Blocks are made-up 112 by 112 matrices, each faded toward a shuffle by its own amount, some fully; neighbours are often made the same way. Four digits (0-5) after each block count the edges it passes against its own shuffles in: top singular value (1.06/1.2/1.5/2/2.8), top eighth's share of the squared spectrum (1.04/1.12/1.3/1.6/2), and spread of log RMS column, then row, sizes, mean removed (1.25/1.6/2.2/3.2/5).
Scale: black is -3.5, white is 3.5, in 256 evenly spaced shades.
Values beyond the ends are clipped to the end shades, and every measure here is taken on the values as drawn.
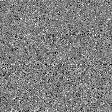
1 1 0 2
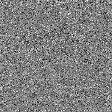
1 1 0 3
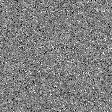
0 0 0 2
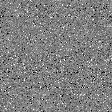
1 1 0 2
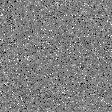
0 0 0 1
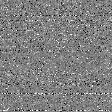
2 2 0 3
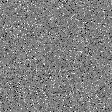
0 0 0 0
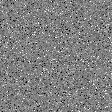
0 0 0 1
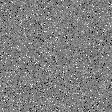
0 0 0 0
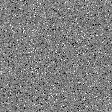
0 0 0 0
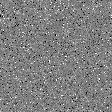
0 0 0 0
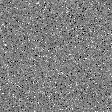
0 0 0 0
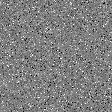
0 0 0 0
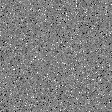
0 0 0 0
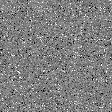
1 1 0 2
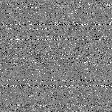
2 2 0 3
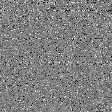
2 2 0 2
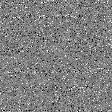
0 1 0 2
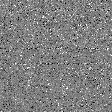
1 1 0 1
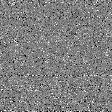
2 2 0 3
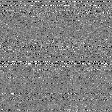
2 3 0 4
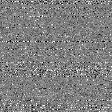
2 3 0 4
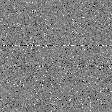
3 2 0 2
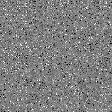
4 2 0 1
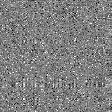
4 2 1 1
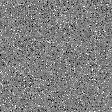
3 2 0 1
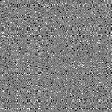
5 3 2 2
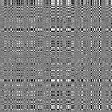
5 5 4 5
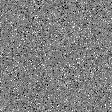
3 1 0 0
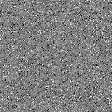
4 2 1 1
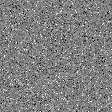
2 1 0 0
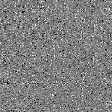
4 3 1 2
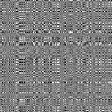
5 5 4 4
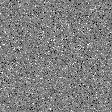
1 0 0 0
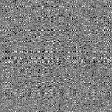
5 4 2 3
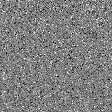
3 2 0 0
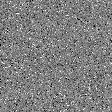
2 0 0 0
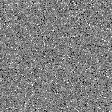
3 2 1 1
